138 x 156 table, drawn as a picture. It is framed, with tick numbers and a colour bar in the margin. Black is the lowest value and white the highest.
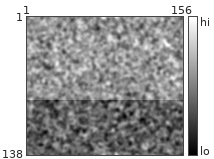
Overall the values sit about 50% of the way up the scale. The texture is blotchy. The histogram is bell-shaped. There are no regular stripes. There are no lone odd cells. The top part is higher, up to a seam about 60% of the way down.
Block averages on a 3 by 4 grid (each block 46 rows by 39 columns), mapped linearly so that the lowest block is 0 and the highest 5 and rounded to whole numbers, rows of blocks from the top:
5555 | 4444 | 0100
